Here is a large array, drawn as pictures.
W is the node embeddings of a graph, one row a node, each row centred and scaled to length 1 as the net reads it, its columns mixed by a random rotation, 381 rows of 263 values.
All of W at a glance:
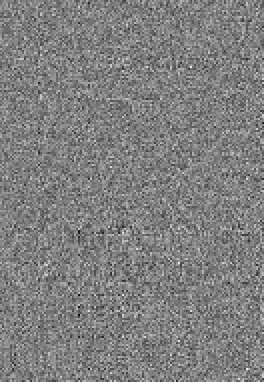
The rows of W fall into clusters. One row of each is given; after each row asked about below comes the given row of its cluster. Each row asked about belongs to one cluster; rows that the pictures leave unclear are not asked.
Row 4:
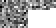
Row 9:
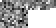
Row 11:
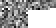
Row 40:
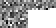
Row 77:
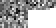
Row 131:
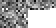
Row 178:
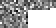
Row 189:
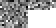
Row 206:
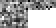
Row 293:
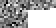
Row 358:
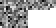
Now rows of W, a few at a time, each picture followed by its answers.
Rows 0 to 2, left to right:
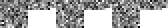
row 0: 189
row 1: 358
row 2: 358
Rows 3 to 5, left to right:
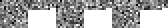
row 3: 178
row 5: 178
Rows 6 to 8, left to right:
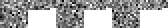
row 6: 178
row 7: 293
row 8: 40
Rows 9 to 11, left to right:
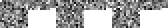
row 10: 189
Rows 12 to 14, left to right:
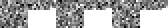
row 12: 293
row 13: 9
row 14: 358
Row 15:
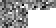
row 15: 9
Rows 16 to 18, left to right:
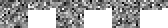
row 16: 189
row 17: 131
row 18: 4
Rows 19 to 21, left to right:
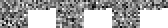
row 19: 40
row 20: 206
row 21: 40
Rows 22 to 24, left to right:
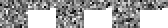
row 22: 189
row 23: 77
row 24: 206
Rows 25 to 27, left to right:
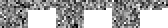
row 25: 293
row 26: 189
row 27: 9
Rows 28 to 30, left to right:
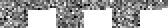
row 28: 11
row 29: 293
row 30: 9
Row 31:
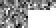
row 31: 189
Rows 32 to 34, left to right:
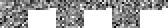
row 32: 11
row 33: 9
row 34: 4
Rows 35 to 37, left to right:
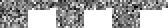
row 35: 77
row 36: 9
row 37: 293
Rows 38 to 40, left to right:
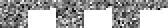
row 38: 293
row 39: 77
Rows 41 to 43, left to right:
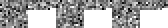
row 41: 189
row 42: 4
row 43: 77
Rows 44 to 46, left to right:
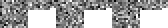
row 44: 4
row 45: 178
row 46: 131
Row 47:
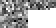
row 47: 206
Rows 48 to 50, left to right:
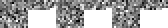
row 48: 77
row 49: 9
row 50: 11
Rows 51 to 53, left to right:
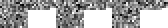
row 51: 293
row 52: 293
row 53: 77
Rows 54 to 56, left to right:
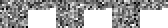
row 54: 358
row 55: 9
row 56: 4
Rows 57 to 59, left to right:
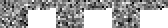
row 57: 9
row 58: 206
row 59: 206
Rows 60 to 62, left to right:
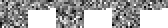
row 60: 11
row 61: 77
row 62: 11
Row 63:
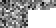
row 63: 9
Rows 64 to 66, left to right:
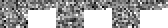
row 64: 131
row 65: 206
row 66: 131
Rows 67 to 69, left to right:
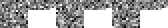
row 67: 131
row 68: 358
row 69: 358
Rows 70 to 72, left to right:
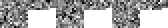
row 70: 11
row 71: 77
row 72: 9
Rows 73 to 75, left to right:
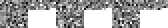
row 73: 4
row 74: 358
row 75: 40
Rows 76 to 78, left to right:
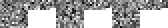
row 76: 9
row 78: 40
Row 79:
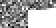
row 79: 358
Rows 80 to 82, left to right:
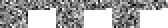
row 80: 178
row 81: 206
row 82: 293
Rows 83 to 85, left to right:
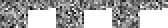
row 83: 131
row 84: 178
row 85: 189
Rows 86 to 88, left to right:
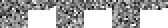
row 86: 77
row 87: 178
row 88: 4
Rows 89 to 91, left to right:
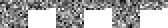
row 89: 358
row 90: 131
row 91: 189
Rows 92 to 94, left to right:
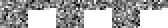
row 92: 11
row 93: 293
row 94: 9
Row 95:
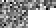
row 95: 4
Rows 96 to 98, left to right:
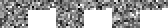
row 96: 11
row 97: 9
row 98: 206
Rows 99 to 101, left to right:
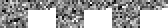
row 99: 206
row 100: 77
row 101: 358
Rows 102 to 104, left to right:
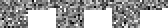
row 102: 40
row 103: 4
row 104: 178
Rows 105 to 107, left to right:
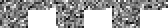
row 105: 358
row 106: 358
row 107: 4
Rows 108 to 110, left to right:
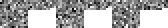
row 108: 358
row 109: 77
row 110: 178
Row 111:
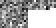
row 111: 4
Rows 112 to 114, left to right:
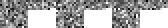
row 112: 189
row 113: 358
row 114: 131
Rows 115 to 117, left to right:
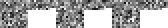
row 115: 40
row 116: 11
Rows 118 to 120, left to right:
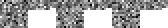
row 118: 4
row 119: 40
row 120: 358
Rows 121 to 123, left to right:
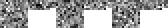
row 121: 206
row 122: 189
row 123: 178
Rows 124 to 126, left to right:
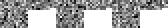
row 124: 11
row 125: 293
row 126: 358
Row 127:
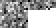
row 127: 206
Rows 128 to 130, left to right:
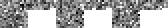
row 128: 293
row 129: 9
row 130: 11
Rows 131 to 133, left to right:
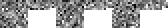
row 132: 189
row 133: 293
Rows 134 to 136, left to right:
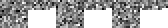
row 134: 77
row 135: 4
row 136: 4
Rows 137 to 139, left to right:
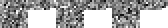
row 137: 293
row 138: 11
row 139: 77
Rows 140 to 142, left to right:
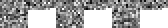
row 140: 77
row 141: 131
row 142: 206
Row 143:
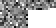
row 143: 11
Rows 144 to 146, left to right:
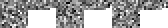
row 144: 178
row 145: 77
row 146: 11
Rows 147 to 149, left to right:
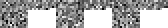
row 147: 40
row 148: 4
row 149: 40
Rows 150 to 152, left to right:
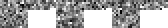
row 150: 293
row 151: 206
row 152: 189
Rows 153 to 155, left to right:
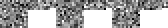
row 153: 293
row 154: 189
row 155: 11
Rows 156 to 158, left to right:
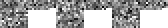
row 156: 40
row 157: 206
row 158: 77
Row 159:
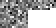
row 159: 178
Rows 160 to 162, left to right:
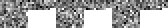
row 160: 206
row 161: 131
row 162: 178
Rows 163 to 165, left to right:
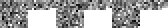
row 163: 40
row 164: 293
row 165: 9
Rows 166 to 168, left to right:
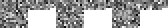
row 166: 131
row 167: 40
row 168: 9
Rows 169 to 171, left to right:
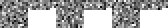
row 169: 4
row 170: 189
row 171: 4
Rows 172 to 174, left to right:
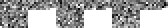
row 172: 358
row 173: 9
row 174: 77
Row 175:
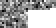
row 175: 206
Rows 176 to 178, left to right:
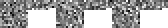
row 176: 40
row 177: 178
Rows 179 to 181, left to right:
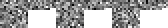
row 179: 178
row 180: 11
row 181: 131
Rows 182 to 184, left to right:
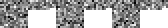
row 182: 358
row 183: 4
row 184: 4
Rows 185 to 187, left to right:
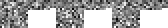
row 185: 11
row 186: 131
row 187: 11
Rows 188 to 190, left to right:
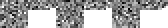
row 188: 178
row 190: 77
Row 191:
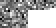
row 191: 131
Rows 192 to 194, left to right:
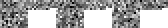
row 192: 40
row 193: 293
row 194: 206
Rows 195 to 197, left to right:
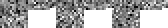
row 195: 77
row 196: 131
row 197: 293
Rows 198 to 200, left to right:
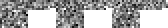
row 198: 11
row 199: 189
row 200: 293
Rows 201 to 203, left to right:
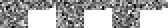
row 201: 358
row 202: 4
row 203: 293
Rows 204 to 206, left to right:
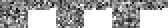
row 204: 77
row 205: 9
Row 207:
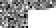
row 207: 358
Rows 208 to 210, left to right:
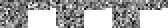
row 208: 189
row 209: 358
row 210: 40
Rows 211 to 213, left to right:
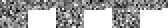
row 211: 77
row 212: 131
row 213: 40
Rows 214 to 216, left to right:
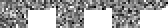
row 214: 131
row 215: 4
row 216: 77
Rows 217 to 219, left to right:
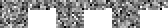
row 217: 4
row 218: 40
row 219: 189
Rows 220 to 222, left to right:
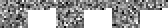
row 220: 293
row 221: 40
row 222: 178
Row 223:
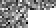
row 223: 131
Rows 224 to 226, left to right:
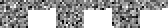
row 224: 358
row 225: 40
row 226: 358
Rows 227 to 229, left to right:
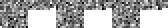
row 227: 358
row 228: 4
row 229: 4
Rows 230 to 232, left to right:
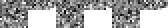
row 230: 77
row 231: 189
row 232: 77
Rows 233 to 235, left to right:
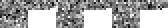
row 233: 77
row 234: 206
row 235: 206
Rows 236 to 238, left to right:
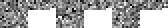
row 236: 131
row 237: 77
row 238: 11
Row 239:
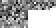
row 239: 77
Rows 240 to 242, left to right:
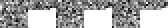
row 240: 206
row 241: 77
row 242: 77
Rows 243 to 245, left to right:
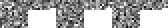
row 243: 11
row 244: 4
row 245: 11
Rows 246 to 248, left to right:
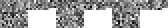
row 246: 40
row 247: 9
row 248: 40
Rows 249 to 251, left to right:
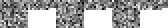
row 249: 40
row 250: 4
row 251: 9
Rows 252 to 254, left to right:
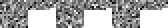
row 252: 358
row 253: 178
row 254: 358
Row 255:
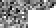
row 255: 77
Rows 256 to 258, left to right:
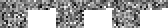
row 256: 40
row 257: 11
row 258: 9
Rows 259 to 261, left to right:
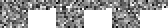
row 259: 4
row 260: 358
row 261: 131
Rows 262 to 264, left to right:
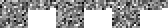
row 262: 4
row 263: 4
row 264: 11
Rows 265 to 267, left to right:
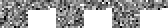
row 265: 11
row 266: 9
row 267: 40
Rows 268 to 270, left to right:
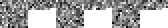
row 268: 358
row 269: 9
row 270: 11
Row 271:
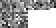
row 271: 40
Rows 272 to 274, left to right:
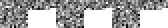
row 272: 11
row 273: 358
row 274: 11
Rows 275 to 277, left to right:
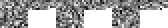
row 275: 11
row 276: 131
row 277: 189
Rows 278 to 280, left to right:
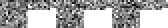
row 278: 189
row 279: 293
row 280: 293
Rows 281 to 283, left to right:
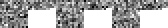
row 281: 358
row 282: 206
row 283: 206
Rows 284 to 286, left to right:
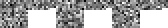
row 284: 40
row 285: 206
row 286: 178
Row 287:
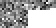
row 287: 9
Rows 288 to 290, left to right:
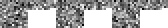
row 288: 293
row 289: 9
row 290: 131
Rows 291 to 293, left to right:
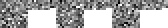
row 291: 40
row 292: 9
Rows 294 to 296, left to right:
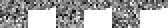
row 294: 77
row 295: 77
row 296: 131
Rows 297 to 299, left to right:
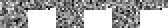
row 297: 206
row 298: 131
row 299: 178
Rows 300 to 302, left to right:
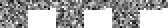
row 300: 189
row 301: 11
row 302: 40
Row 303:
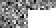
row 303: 131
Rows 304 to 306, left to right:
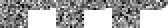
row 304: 293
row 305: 11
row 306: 77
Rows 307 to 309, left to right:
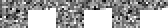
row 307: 77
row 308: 11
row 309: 77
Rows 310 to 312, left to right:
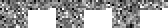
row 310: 131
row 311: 131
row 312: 189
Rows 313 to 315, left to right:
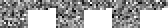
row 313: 40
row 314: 77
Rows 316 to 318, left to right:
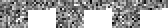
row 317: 131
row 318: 11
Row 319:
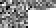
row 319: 358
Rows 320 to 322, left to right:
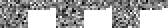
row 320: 293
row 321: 77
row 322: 131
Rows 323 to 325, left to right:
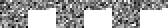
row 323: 358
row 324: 358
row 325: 4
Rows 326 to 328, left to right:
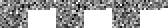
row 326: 293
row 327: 293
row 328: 40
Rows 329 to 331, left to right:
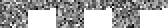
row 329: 178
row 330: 4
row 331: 189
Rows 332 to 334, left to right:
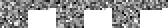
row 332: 11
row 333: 358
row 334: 178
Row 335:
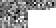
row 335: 77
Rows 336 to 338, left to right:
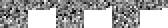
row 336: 77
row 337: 77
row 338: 178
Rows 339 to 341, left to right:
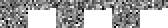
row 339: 40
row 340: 4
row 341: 4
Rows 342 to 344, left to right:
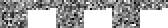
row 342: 40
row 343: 293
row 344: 4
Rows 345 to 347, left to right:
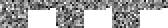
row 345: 206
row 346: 358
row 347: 40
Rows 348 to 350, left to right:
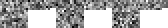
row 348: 206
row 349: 189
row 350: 40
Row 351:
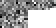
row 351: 77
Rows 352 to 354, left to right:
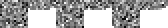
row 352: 4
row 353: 358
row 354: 358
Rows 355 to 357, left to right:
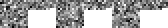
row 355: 358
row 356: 9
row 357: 206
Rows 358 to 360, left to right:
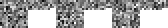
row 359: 40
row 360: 9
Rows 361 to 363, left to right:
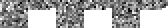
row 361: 206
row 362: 4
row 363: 77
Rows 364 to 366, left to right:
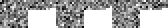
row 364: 358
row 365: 358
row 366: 9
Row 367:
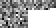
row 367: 40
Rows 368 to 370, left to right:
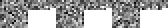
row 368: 178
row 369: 178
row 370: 4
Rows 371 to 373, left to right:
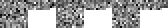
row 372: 131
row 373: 40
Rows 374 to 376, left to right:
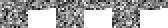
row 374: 11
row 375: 131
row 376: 11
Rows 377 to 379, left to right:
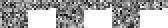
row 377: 40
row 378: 77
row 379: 189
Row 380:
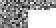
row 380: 293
